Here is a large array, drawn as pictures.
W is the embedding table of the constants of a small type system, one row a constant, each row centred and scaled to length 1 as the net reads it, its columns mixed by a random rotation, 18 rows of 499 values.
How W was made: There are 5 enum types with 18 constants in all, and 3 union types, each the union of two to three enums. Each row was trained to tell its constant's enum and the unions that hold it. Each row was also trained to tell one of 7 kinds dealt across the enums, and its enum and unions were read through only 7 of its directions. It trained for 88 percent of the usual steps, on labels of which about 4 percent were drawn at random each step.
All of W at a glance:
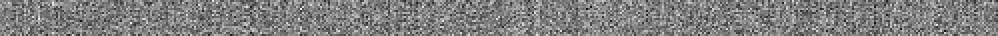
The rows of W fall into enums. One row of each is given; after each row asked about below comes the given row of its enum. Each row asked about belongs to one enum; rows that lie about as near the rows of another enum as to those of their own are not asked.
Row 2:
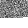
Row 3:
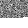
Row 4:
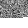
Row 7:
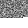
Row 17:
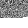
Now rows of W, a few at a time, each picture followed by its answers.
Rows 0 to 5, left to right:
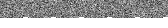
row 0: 7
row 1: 2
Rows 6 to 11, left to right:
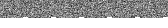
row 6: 3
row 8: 3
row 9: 17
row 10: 7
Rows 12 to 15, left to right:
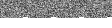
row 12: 3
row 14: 4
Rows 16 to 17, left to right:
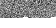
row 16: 2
